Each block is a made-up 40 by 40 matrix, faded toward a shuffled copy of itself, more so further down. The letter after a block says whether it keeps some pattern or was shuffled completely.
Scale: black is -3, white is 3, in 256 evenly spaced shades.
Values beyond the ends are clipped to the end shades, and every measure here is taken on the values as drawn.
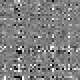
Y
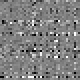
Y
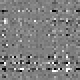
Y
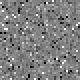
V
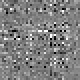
Y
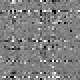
Y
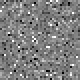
V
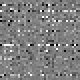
Y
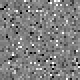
V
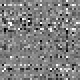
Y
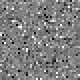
V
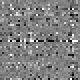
Y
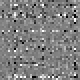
Y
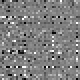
Y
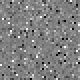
V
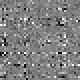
Y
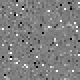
V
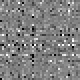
Y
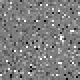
V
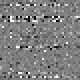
Y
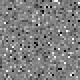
V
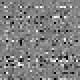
Y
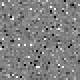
V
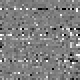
Y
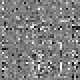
Y
